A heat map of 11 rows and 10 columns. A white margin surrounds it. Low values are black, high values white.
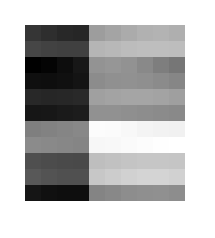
Ninth with the highest average: bottom right. Ninth with the lowest average: top left. Seam: vertical, 40% of the way across, the right part higher.
